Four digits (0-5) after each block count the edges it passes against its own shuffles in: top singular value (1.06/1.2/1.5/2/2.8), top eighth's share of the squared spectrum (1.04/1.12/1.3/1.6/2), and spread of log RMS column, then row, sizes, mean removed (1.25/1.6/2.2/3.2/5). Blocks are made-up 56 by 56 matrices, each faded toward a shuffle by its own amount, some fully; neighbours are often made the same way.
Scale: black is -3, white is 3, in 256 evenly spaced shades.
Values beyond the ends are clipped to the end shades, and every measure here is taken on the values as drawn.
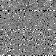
4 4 1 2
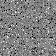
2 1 0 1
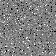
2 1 0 0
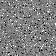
0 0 0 0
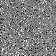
2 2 0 0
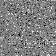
2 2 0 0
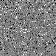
2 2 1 0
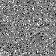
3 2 0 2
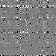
4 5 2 3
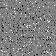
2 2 0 1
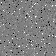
0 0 0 0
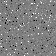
0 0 0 0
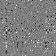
3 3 1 1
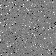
0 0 0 0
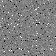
2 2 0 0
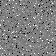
0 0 0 0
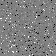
0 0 0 0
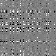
4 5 3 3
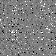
3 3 1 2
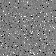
2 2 0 0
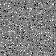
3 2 0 1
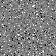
3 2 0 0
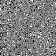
3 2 1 0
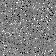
0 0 0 0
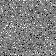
2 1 0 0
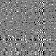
4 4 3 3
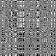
5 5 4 3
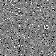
3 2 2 0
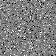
2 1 0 0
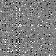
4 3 2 1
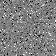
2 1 0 0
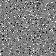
2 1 0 0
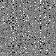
3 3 2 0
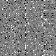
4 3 2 1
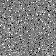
3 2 1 0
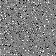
2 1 0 0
